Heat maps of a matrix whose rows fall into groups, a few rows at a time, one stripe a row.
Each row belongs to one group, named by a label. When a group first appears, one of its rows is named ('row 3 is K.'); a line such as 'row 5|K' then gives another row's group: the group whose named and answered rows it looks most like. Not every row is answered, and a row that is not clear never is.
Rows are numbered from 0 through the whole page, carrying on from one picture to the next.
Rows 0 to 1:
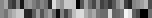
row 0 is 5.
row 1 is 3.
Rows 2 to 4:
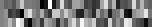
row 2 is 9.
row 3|5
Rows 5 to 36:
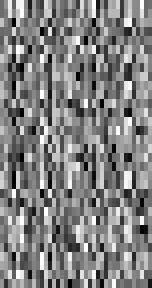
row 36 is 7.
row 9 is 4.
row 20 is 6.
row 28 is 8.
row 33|6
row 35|3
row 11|6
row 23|4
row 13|5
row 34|6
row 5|3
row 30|3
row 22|5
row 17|5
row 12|5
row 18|6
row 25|6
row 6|3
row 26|9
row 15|6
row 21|4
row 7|6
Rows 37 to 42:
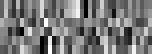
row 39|8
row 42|9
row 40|5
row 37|4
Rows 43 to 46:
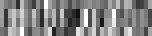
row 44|7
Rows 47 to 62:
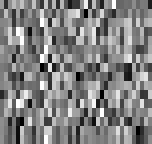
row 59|4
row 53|6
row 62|8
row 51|3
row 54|9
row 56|6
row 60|5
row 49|6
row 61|8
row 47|7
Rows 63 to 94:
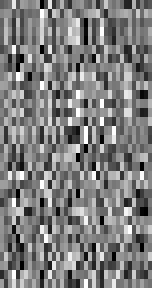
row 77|7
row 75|3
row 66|4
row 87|7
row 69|5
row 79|4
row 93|9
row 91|4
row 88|6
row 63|9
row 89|8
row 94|7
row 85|9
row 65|4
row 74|4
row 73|3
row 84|8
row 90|5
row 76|4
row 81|5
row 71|3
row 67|4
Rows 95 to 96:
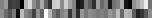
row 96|8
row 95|5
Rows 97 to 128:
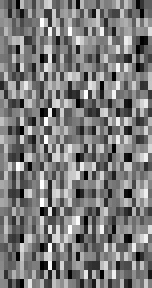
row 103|9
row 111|5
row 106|9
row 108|5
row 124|9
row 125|8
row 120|9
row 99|6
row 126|9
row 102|8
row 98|5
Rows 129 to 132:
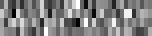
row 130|6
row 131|7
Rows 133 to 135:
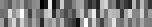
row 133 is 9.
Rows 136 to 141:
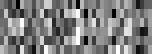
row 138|3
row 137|4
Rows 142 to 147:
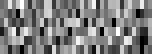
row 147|5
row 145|9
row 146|3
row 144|4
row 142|3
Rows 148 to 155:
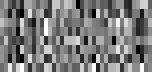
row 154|5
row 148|5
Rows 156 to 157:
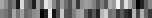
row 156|8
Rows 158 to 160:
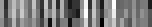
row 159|7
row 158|7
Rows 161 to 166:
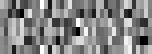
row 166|6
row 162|5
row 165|3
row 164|7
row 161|6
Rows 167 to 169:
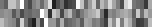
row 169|8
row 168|6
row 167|3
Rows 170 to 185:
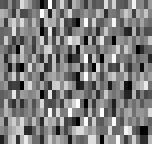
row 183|7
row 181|4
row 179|5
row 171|6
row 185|9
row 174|4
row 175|8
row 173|9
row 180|9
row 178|7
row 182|4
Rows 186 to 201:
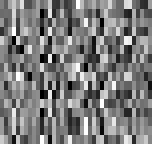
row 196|9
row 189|9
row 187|9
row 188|7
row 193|4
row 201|6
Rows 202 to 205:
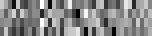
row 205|4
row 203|7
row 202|6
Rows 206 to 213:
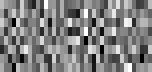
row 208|6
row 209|7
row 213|6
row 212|5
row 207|7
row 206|8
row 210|4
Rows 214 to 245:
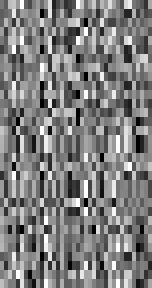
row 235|7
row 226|5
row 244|3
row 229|8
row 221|6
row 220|5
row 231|7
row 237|7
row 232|6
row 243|7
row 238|8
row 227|8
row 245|8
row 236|4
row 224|7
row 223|9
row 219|9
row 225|9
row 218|3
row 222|4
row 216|4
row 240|8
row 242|9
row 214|3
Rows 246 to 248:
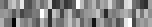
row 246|3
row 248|6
